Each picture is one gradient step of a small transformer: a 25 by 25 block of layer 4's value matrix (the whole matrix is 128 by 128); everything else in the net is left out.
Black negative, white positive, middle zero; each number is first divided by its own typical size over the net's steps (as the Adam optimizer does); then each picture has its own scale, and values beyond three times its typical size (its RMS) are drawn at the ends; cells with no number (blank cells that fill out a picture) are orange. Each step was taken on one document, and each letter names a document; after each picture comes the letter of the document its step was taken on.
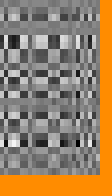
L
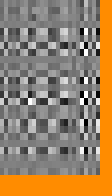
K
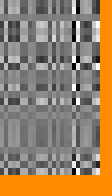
L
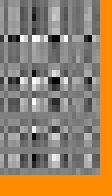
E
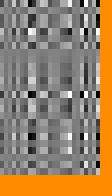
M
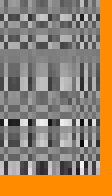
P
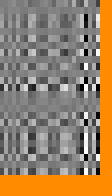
M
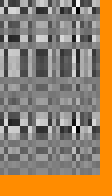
L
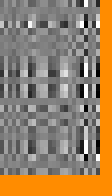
M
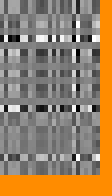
L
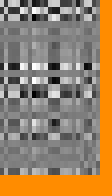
E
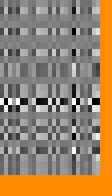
K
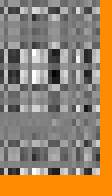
E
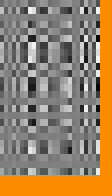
K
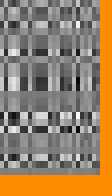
P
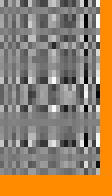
M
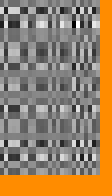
L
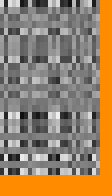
K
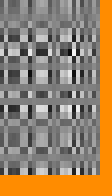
P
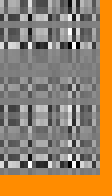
P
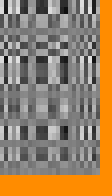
K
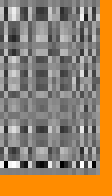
L
